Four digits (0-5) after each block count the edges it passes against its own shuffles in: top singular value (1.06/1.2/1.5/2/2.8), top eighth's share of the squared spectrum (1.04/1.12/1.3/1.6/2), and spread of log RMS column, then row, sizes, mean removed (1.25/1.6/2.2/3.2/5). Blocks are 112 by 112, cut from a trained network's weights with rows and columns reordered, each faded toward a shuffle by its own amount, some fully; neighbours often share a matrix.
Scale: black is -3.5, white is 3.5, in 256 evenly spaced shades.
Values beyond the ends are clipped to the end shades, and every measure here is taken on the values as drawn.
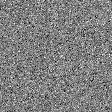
0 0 0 0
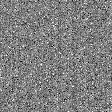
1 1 0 0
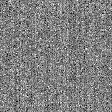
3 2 0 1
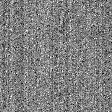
3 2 0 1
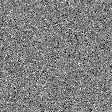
0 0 0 0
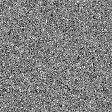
1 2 0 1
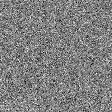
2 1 0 0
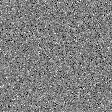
0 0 0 0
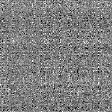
3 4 3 1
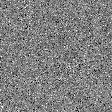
0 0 0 0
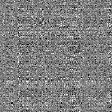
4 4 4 2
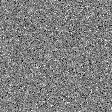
0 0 0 0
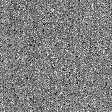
1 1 0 0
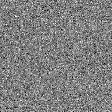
3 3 0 1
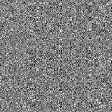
4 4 3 3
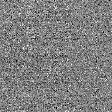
2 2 2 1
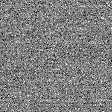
2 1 0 0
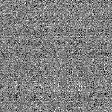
3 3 3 1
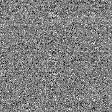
2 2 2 1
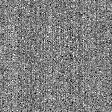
3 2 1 1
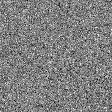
1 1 0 0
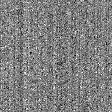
3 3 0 2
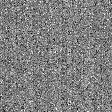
2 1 0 0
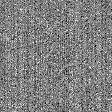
3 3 1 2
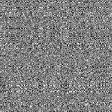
4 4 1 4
